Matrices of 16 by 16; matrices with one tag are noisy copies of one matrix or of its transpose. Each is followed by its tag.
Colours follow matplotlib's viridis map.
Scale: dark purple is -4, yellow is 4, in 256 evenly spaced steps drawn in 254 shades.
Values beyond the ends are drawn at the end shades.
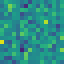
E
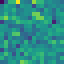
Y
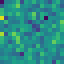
Y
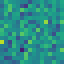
E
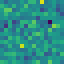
E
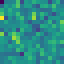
Y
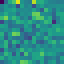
Y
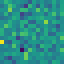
E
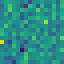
E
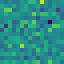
E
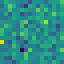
E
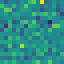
E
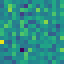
E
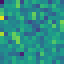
Y
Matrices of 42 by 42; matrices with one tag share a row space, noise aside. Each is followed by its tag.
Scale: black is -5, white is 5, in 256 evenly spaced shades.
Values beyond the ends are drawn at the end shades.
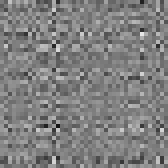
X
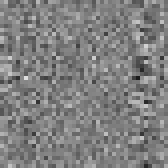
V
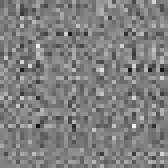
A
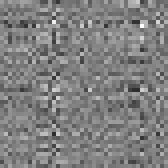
X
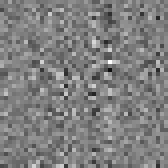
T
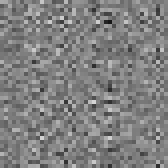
T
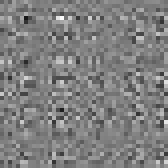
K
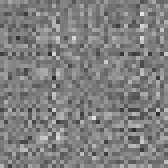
X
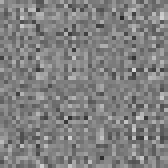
A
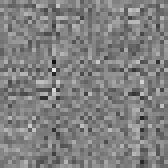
X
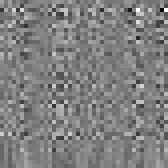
K
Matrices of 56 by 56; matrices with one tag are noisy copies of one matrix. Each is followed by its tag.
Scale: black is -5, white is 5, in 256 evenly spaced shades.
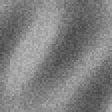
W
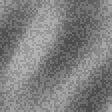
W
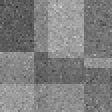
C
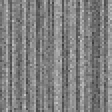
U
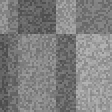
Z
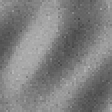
W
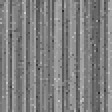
U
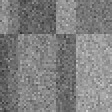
Z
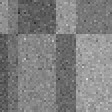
Z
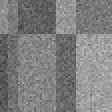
Z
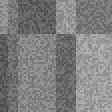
Z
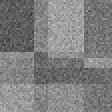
C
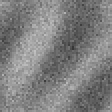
W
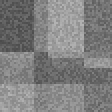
C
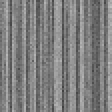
U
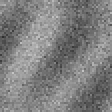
W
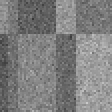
Z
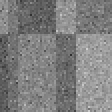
Z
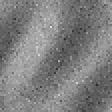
W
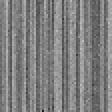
U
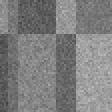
Z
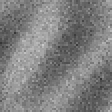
W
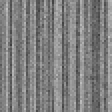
U
